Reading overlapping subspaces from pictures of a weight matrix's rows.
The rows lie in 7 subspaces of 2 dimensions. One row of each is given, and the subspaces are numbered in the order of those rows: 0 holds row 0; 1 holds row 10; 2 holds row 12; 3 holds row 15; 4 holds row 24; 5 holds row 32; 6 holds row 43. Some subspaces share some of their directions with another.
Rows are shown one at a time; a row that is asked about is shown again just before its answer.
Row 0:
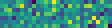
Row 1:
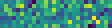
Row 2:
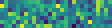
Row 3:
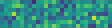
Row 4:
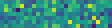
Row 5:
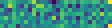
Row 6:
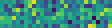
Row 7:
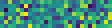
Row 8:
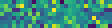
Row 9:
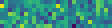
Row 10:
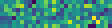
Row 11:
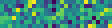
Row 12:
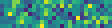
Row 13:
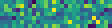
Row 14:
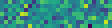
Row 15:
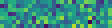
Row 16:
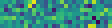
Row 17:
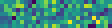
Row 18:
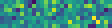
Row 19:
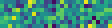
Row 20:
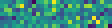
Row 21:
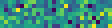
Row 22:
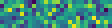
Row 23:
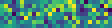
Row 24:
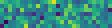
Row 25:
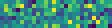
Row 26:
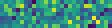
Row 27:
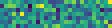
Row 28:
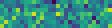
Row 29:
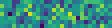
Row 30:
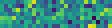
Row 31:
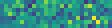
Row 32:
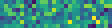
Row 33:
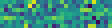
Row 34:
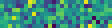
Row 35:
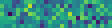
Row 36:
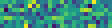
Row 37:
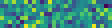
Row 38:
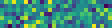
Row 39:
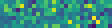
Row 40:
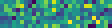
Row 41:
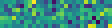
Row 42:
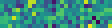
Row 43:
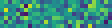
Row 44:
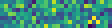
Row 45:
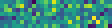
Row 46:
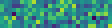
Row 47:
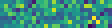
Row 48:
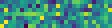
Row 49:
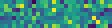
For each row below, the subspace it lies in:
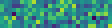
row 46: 1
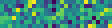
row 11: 5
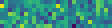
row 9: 3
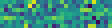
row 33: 4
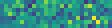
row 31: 2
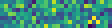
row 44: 3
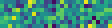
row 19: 5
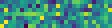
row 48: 4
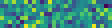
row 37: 5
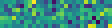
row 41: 0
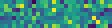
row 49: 2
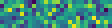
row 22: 3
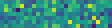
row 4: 6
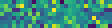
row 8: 2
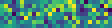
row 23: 1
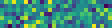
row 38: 5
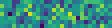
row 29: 2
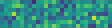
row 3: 1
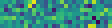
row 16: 4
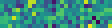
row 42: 5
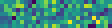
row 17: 1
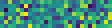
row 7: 6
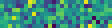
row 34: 5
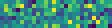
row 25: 6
